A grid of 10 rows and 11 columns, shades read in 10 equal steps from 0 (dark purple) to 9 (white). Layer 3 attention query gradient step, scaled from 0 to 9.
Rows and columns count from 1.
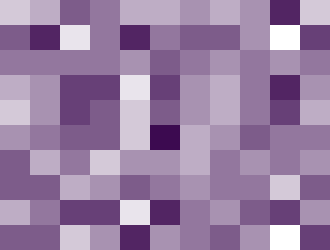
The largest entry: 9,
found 2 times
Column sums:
47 41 41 39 51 33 47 47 42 44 43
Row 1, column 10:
1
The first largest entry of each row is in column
1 10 5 5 1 5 4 10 5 10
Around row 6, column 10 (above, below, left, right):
2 4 3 4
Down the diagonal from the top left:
7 1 4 2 7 0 6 4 3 9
